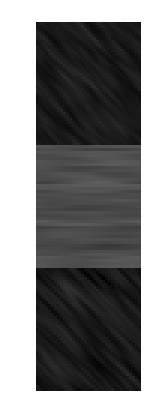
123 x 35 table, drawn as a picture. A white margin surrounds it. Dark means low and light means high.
It is made of 3 by 1 panels. Panel 1,1: very low, slanting down to the right, faint in contrast. Panel 2,1: low, streaked across, faint in contrast. Panel 3,1: very low, slanting down to the right, faint in contrast.
